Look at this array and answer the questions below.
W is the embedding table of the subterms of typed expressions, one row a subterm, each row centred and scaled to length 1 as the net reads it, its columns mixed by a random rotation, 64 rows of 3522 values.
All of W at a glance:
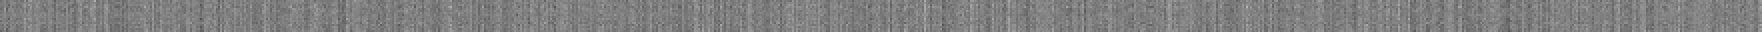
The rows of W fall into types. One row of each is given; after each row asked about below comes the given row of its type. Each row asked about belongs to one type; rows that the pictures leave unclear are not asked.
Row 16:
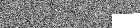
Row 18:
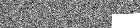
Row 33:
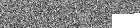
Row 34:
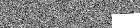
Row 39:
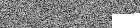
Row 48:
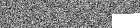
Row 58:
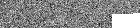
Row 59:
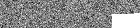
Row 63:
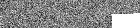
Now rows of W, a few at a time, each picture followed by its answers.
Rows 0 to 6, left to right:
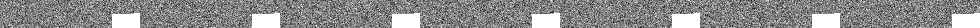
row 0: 34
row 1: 18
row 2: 59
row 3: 34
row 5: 16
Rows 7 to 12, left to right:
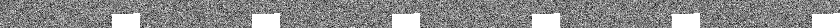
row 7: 58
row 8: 59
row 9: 48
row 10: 39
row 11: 63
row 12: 58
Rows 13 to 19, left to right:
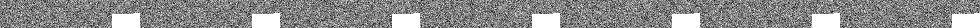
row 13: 48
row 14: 48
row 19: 59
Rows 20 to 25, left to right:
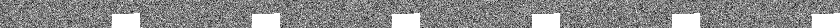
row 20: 18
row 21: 18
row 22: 59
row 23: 63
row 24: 33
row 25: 63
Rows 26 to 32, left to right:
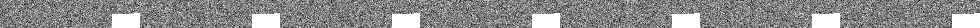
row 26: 18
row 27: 59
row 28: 16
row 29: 39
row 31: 16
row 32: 59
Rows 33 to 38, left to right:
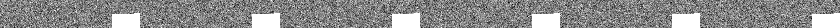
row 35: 48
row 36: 48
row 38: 39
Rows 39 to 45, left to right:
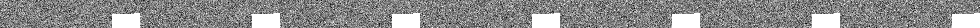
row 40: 63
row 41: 58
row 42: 34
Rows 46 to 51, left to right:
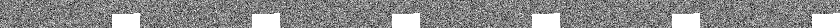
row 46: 58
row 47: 33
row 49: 16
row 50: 48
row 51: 58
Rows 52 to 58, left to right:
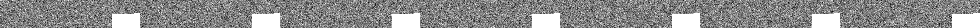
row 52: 39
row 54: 63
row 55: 63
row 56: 48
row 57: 18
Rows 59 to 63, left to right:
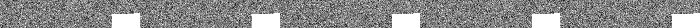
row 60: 63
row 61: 58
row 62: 59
